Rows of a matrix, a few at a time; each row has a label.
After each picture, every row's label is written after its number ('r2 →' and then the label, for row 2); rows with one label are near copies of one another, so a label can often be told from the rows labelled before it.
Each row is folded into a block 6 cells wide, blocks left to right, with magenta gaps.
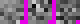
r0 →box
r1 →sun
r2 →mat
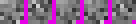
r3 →box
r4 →sun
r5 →box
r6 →box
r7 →sun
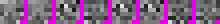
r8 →box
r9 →box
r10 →sun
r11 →mat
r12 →sun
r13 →sun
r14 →mat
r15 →mat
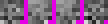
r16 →mat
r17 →box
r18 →box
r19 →mat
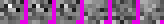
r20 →sun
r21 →sun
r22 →sun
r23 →box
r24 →mat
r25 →box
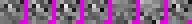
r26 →sun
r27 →sun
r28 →sun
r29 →sun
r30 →box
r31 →box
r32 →sun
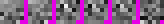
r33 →box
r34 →box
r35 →sun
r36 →sun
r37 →sun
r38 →mat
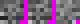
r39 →mat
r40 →mat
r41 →box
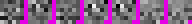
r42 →mat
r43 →sun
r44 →mat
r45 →sun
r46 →sun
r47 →box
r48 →box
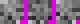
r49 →box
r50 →mat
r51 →box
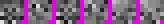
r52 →mat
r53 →sun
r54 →mat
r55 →sun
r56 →box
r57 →box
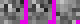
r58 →sun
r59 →sun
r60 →box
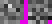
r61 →sun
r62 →mat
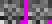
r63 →mat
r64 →mat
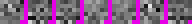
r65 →sun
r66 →mat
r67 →mat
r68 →box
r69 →box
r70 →sun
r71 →mat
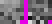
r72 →box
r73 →mat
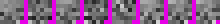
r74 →box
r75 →mat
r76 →box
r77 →mat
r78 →sun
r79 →box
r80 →box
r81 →box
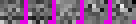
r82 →mat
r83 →mat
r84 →box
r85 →sun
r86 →sun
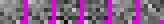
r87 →box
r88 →box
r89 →mat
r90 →mat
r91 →box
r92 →sun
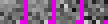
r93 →box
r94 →box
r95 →sun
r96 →mat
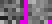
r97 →mat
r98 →box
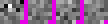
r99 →sun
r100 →box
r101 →box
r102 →box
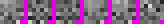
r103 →box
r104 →mat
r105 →mat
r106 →box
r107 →box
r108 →sun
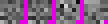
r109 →mat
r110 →mat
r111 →sun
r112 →box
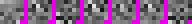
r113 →box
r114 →sun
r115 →mat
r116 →sun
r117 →sun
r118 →sun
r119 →mat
